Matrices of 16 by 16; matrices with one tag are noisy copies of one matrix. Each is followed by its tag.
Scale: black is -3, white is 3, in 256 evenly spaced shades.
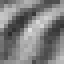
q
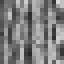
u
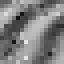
q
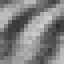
q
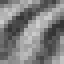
q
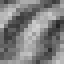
q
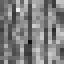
u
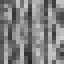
u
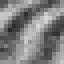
q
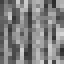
u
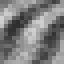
q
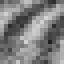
q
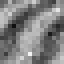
q
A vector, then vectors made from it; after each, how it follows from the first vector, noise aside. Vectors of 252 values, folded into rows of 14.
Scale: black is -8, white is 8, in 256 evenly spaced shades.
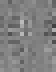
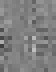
reversed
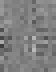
reversed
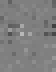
partly zeroed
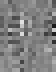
scaled up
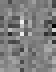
scaled up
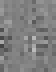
reversed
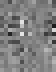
scaled up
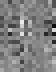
scaled up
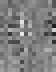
scaled up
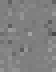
partly zeroed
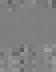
partly zeroed
